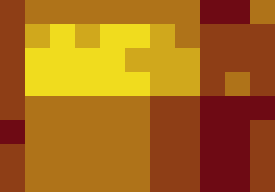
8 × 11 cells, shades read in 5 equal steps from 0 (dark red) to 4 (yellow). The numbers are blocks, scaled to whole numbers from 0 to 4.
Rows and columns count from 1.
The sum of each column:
7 21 22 21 22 21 15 14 3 4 8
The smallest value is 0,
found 12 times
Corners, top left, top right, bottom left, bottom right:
1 2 1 1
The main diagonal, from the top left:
1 3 4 4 2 2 1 1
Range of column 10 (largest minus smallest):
2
